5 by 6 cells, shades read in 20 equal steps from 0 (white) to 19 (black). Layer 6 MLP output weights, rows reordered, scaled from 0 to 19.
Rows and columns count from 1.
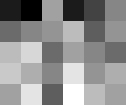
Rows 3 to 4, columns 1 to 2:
5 3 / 4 6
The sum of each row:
83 53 46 35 33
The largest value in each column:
17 19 12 17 14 11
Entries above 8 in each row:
5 3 3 1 1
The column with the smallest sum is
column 4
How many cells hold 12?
2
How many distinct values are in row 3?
5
